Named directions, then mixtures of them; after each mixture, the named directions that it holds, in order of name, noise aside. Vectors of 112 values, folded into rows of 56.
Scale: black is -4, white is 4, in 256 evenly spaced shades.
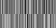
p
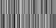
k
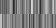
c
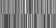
p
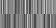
p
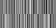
k, p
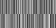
c, k, p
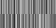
k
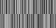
c, k, p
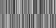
c, k, p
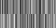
c, k, p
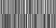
p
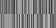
c, k, p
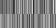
c, k, p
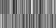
c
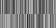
c, p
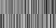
c, k, p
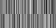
k, p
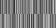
c, k, p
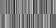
c, k, p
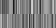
c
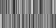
c, k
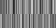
c, k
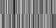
c, k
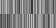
c, p
